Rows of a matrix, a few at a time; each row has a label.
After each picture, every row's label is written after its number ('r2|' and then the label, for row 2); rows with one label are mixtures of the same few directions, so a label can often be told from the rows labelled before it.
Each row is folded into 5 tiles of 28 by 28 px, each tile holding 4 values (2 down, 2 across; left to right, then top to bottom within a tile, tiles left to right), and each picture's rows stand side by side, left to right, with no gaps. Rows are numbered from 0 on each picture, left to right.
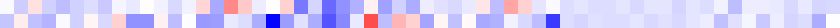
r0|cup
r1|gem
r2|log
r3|gem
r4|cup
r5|cup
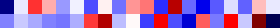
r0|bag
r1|cup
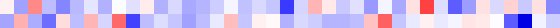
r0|cup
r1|log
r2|bag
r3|bag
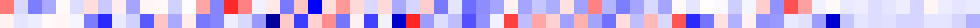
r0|bag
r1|gem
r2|cup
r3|log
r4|cup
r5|gem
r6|gem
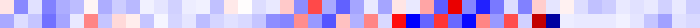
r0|log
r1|gem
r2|cup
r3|cup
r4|bag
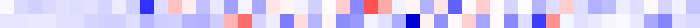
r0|bag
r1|bag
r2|gem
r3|cup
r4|bag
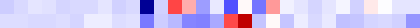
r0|bag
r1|bag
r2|gem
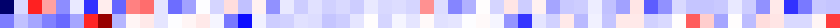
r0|bag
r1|bag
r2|log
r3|bag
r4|gem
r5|gem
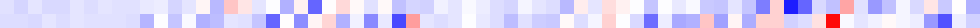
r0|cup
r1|gem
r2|cup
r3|log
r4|log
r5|gem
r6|bag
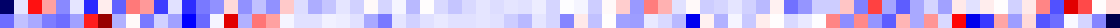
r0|bag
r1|log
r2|bag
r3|bag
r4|gem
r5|gem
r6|cup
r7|gem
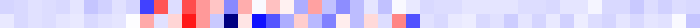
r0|gem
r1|log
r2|cup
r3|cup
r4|cup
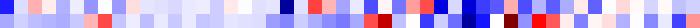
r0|bag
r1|gem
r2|bag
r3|log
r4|cup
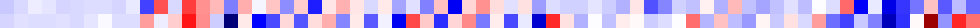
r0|bag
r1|log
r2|cup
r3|cup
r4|gem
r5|cup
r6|log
